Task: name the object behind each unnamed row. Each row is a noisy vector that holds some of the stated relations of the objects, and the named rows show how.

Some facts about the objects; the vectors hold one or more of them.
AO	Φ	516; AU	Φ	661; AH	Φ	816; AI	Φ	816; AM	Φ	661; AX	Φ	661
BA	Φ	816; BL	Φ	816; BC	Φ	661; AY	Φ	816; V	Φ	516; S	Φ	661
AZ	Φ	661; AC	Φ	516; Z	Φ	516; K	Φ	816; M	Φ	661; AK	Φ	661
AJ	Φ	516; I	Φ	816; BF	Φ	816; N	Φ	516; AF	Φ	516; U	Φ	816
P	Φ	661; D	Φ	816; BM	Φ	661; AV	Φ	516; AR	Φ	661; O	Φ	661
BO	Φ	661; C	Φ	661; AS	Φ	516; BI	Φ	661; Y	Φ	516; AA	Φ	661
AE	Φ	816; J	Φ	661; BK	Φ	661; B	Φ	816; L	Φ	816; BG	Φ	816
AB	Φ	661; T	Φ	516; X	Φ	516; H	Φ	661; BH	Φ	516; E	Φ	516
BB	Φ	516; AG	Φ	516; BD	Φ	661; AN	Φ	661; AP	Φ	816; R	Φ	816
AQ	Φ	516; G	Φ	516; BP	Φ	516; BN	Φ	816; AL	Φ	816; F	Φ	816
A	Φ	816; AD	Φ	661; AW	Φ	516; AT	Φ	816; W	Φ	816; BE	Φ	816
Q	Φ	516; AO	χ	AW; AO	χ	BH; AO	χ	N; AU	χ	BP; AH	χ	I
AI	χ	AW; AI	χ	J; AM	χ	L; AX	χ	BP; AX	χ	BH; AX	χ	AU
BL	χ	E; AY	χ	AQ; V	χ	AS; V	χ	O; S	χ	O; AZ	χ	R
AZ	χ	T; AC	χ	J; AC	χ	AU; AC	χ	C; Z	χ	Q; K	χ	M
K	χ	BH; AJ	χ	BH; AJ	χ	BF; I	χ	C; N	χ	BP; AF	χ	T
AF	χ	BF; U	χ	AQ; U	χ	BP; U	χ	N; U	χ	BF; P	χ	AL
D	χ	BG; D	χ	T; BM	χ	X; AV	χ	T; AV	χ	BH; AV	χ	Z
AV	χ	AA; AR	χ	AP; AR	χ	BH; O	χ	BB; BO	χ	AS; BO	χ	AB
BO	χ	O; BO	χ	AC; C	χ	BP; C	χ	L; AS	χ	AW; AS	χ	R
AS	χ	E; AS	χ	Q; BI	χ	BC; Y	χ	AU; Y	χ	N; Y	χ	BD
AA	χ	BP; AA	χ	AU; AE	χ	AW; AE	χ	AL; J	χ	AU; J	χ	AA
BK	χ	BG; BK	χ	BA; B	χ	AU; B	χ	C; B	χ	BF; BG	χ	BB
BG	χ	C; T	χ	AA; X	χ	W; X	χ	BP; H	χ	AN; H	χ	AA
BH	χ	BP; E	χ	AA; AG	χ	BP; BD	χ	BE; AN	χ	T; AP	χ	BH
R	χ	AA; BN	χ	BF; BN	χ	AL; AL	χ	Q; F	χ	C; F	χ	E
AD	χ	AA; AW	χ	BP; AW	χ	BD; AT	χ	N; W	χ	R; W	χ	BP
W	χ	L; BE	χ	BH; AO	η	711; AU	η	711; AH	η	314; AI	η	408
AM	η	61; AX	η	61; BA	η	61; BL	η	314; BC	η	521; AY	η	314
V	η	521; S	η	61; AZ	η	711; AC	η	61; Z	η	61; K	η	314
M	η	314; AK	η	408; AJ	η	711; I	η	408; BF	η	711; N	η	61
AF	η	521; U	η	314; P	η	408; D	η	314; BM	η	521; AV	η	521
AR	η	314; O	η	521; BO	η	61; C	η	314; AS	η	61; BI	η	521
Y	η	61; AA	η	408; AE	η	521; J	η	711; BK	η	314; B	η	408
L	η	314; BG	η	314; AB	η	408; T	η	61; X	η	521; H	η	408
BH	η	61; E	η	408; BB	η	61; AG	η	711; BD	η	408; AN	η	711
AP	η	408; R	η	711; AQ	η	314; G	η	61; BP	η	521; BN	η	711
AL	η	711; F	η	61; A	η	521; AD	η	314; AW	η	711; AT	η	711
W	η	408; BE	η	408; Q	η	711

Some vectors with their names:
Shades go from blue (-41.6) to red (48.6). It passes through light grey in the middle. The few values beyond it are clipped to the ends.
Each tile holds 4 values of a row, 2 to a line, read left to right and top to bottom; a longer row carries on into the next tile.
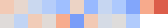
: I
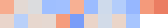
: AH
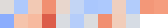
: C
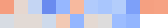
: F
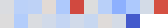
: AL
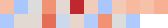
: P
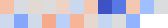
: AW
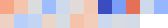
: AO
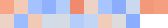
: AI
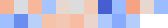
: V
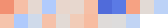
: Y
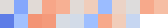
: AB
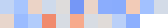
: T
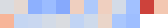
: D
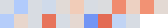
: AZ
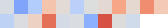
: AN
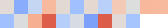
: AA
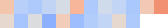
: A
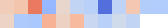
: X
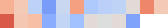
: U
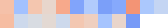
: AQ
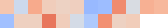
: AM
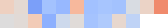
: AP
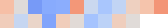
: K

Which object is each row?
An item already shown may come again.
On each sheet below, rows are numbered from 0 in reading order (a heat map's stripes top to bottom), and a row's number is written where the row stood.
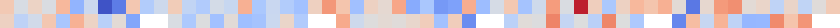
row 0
N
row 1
A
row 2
AQ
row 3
P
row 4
BC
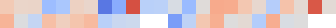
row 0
AJ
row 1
S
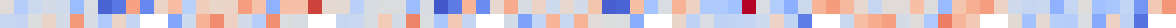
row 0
BH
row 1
BO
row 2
BH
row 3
AW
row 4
AE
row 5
AX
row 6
R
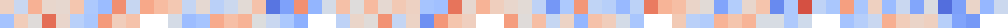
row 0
AM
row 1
Z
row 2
BM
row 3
B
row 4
AV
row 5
E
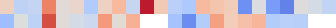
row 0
BK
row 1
BB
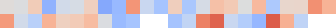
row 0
AF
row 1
J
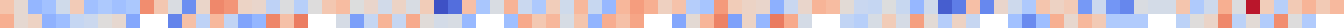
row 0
AT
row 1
BC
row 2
AW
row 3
AR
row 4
BD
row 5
BH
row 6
BB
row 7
P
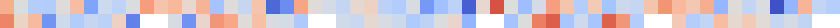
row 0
AY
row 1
AC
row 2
L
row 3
AU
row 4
AG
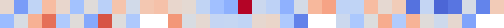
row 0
AA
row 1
BN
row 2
BP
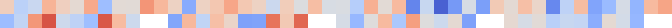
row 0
J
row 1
BI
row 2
BP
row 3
W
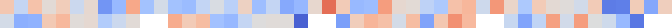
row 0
G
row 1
BF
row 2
M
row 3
Q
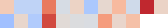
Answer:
BK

